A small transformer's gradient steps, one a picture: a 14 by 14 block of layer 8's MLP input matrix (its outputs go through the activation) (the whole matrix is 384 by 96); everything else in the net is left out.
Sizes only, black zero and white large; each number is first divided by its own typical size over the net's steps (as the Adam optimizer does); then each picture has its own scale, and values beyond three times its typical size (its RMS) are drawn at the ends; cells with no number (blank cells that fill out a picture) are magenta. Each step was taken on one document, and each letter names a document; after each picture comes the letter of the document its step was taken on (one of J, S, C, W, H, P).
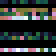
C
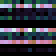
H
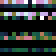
C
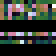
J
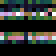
J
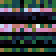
H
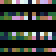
C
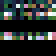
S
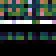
J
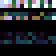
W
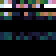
S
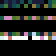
C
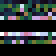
J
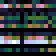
H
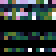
C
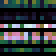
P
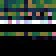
J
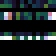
S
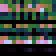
H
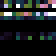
S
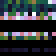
C
